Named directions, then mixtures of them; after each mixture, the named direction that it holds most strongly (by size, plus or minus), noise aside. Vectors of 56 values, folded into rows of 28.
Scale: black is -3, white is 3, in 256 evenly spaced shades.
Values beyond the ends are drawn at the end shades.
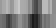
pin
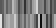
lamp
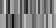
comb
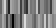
comb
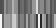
lamp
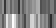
comb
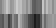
pin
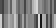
lamp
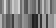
pin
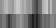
pin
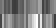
pin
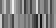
lamp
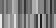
lamp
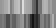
pin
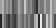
lamp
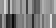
comb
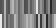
lamp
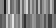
comb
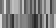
pin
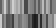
pin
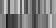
comb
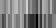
pin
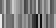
lamp
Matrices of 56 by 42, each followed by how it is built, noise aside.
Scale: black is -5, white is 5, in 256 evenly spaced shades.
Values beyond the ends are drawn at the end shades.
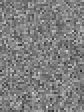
noise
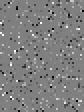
sparse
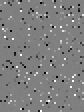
sparse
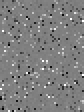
sparse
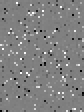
sparse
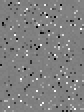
sparse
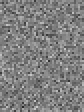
noise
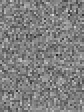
noise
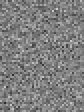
noise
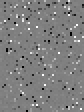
sparse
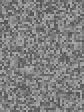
noise
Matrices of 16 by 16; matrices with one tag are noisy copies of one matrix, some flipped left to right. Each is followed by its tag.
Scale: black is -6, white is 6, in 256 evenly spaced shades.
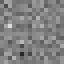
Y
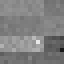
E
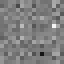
Y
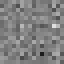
Y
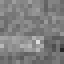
E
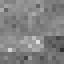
E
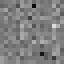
Y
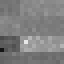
E
